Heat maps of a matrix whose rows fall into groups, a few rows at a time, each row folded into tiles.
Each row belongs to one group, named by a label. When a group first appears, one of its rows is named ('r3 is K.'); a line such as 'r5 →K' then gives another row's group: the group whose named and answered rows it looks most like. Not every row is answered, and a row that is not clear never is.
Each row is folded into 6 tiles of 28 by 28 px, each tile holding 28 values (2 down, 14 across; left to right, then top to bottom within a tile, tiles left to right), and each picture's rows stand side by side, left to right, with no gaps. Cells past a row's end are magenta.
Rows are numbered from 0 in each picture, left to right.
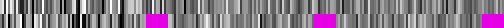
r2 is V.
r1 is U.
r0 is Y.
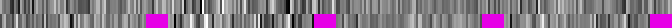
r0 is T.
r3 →U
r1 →U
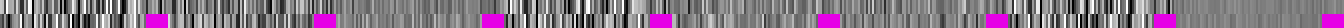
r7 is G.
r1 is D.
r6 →Y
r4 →U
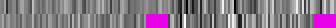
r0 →V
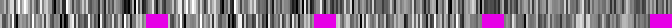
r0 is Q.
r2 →D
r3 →V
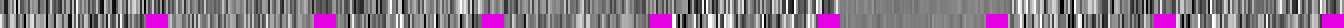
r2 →T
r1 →D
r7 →U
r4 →U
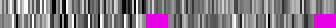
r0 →Q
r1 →T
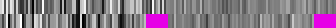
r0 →Y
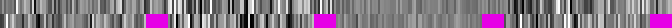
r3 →T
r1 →Y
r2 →V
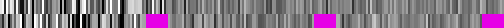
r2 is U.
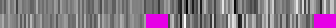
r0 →D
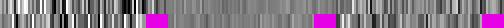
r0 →Q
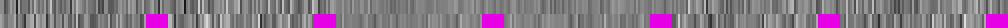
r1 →U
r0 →D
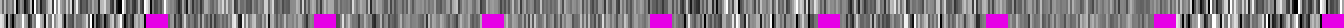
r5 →T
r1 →T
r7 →U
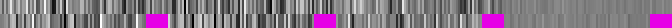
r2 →Q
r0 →Q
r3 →G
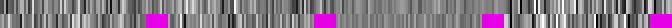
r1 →Q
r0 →V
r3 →U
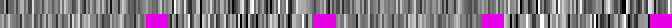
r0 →V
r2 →V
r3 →U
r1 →Y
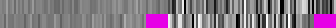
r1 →D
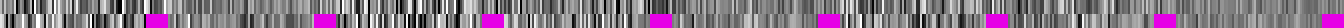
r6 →T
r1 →Y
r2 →Y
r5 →Y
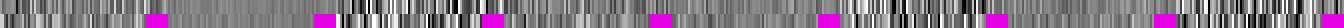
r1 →G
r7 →Y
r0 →U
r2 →U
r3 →V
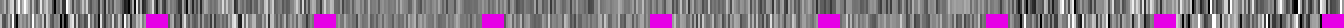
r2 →V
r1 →T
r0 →Q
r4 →D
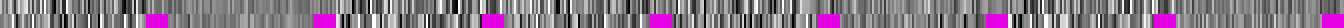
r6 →U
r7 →D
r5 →T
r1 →V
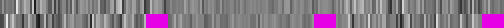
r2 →Q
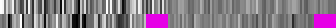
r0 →Y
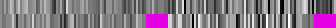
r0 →Q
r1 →D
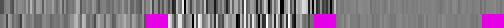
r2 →G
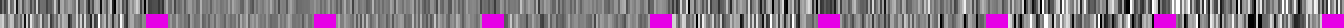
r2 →D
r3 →G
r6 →U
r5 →T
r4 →D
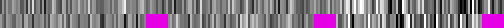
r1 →V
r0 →T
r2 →Q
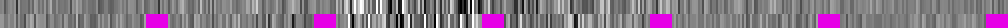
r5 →V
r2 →Q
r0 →D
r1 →T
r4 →V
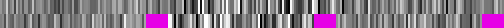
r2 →V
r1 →U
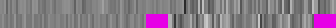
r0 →V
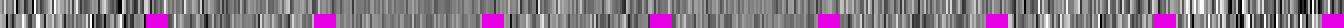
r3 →U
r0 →U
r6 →U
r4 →G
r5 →Y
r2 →D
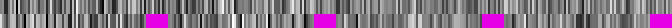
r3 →Y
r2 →V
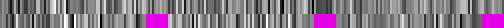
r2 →T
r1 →D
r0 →T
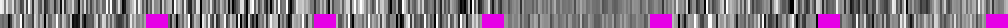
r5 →T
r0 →Y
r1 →Y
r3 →D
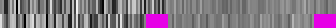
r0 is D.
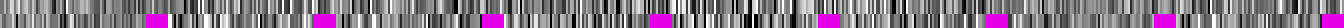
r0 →Q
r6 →G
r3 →D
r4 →Y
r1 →U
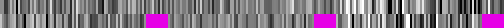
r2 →Q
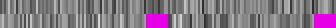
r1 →G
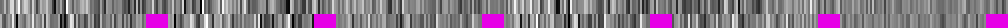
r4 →T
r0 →Q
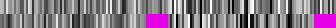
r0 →Y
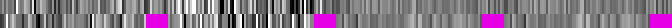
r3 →V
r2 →V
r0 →G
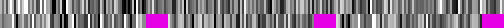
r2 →U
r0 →Q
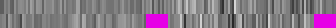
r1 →Q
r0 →V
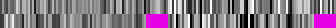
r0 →G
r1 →Y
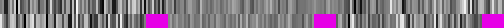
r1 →V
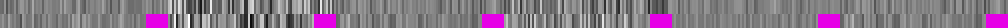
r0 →V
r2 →G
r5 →G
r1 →Y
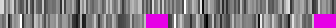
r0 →Y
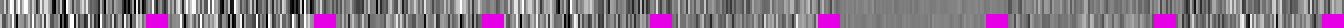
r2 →T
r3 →Q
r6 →V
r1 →Q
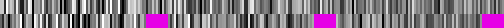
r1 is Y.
